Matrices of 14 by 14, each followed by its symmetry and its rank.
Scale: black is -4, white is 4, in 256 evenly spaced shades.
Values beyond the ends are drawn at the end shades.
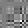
symmetric, rank one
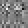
neither, rank two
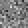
antisymmetric, full rank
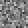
antisymmetric, full rank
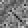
symmetric, full rank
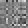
neither, rank two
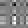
neither, rank one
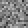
neither, full rank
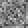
symmetric, full rank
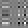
neither, rank one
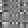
neither, rank two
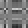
neither, rank one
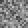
symmetric, full rank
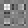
symmetric, rank one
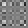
symmetric, rank one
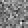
antisymmetric, full rank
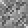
symmetric, full rank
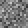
symmetric, full rank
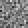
antisymmetric, full rank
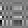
neither, rank one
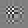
symmetric, rank one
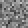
neither, full rank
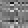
neither, rank two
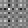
symmetric, rank one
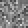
neither, full rank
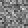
neither, full rank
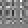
neither, rank two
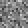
antisymmetric, full rank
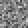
neither, full rank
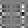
neither, rank one
